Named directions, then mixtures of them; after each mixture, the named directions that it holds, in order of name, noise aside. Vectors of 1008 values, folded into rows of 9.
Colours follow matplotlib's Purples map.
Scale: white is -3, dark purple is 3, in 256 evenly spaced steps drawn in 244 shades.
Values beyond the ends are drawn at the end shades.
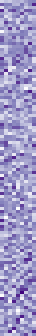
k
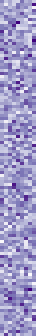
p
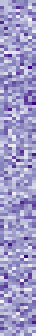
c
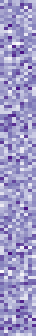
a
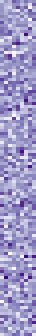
a, c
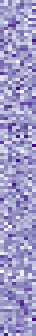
a, p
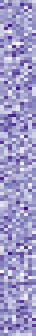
a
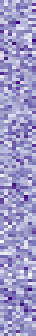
p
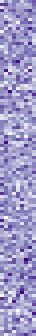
a, k, p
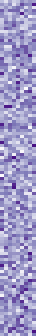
a, k, p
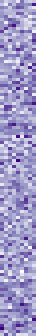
a, c, p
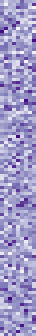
c, p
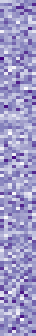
c, k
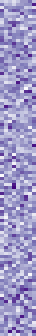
k, p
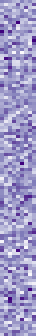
a, k, p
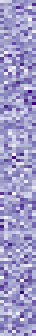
c, k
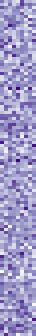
a, p
